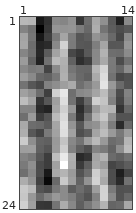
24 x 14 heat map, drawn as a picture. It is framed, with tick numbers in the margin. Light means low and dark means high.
On average the colour sits 50% of the way up the scale. There is no overall slope. Streaks run downward. Upright stripes repeat 3 times across the table. The top left is the ninth with the highest average.
